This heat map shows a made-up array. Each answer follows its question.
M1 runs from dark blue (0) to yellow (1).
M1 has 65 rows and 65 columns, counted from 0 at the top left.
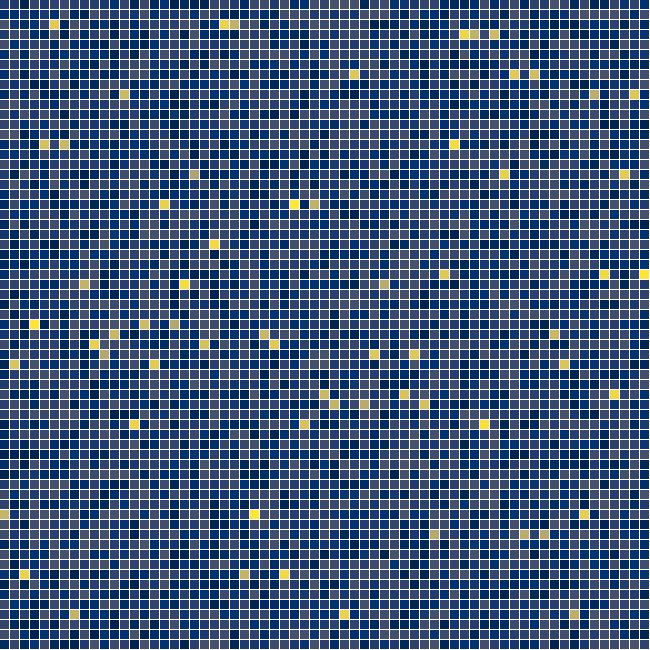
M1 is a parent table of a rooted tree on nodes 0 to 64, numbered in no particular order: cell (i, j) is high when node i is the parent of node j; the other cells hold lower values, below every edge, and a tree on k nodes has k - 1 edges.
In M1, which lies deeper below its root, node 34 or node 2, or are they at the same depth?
node 2
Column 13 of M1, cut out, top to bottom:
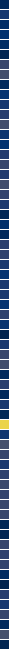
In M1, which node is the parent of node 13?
42
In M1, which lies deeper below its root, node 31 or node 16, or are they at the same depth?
the same depth
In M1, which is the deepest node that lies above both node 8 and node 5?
57
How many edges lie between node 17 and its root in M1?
2
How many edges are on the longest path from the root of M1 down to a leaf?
4
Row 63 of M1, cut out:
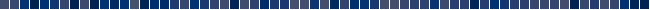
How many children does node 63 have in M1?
0
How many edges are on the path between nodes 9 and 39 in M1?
3
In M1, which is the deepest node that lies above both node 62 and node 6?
32
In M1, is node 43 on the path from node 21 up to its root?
no
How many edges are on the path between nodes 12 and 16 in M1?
4
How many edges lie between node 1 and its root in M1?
3
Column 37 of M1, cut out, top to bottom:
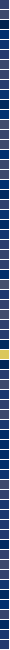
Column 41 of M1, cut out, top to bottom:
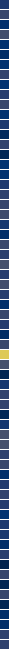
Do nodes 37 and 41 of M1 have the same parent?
yes
